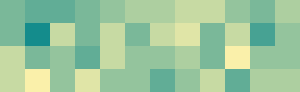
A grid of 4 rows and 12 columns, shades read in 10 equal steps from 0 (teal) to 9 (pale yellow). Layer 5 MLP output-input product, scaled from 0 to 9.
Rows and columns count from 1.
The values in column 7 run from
3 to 7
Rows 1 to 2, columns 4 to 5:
4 5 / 4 7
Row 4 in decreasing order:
9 8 7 7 6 6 5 5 5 5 3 3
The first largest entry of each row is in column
8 8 10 2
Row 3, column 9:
4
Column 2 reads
3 0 4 9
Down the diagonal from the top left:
4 0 5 8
